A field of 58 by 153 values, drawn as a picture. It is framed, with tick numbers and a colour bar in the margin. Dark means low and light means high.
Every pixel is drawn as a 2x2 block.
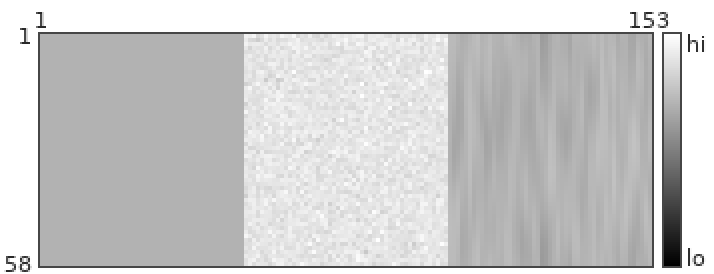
It is made of 1 by 3 panels. Panel 1,1: high, flat. Panel 1,2: very high, fine-grained, faint in contrast. Panel 1,3: high, streaked downward, faint in contrast.
